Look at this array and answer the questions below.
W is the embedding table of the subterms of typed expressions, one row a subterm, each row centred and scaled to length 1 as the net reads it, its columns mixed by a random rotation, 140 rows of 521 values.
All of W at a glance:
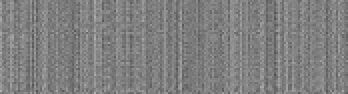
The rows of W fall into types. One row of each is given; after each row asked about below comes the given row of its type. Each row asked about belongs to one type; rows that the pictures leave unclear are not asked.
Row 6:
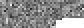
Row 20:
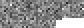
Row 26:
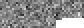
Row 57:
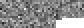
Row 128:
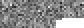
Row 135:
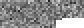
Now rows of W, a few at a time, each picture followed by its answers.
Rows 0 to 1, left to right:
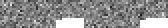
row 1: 26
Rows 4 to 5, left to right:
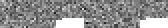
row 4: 20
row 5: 57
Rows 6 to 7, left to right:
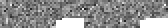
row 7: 57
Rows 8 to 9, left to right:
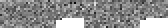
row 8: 135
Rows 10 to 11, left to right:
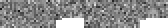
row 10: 135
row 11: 128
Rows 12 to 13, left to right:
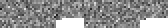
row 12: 57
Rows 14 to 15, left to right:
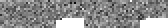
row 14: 135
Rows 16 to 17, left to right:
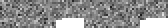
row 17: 26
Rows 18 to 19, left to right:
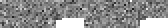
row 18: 6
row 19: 20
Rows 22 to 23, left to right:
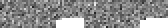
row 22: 57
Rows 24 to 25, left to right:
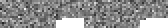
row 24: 57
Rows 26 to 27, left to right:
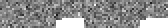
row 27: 20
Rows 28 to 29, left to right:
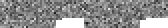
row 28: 20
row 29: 57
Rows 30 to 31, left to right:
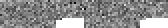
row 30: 135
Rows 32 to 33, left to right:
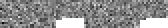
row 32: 57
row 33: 6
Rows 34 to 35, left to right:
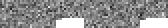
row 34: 128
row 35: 26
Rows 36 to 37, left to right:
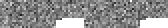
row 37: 20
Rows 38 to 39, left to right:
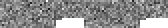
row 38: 20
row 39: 135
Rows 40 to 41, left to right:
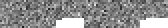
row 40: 26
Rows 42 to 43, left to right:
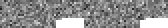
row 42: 26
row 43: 57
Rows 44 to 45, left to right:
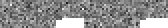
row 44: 20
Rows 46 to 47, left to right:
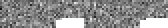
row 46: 128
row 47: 6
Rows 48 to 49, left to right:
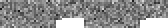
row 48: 135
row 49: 135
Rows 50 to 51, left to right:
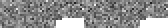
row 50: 20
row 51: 20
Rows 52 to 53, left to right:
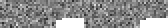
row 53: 6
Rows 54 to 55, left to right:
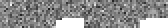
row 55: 128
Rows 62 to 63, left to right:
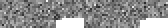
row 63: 128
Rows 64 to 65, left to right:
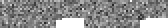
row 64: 6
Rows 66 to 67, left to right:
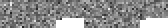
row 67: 57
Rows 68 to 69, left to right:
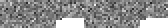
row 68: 135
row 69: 20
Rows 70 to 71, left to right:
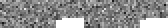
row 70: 57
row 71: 128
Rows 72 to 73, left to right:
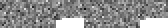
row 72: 57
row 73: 57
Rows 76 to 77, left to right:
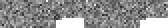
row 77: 20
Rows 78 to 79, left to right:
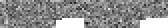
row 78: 6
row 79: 57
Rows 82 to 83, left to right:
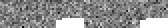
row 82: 26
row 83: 6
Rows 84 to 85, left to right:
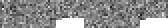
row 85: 26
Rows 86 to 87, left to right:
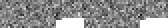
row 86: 26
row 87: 57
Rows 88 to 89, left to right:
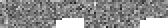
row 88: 6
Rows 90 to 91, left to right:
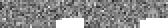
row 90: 128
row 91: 128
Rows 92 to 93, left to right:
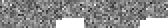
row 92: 20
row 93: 20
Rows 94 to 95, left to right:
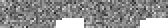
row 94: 20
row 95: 26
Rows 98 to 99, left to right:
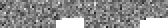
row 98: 57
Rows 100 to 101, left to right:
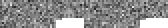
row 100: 128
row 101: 128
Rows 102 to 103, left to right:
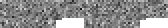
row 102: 6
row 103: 6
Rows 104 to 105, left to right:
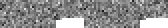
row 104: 57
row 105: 135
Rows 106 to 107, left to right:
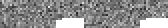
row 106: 128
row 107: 26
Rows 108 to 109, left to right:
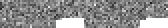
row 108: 128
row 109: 20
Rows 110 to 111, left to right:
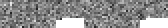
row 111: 20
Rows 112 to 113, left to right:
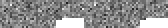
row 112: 20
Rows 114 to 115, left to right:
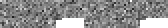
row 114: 6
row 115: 20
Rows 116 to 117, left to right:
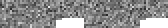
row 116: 128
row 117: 26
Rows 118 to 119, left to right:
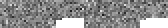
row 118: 6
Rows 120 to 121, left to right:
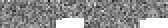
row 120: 135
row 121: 128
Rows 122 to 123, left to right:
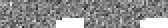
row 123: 57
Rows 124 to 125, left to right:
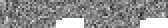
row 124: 6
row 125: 26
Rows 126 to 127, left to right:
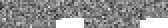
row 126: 128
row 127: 57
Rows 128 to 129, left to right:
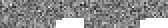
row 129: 128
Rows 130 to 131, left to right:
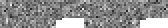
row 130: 6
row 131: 6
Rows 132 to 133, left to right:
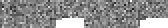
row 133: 20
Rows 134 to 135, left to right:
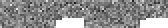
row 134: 20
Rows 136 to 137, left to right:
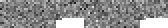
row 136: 135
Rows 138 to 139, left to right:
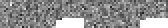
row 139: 26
